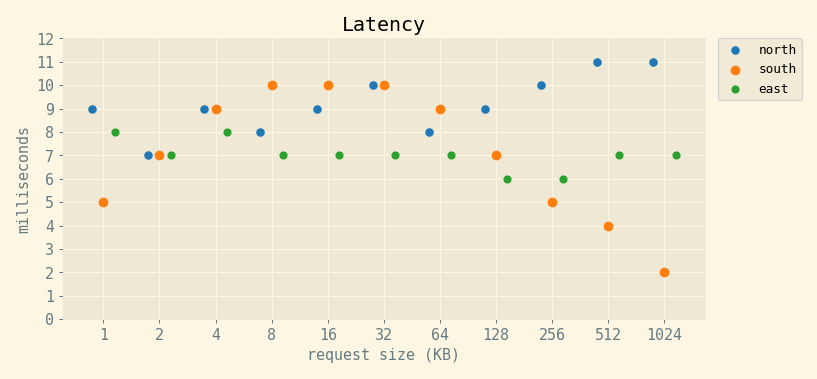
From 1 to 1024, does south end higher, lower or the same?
lower
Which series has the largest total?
north
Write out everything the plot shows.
Title: Latency
x-axis: request size (KB), ticks 1 2 4 8 16 32 64 128 256 512 1024
y-axis: milliseconds, ticks 0 1 2 3 4 5 6 7 8 9 10 11 12
Legend: north, south, east
Values:
north: 9 7 9 8 9 10 8 9 10 11 11
south: 5 7 9 10 10 10 9 7 5 4 2
east: 8 7 8 7 7 7 7 6 6 7 7
